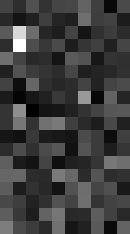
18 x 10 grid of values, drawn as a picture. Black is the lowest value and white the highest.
The top left is the ninth with the highest average. There is no overall slope. Most values sit low, with a long tail of high ones. Neither half mirrors the other. The top left is the roughest part.
